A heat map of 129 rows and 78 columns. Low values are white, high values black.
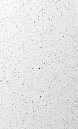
Mirror symmetry: none. Grain: fine. Average level on the scale: 10%. Slope: up to the bottom right. Histogram: skewed, a long tail of high values.
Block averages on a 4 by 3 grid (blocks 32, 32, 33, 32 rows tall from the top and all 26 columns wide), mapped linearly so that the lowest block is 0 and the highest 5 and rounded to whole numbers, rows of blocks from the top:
0 1 2
1 2 3
2 3 4
3 4 5
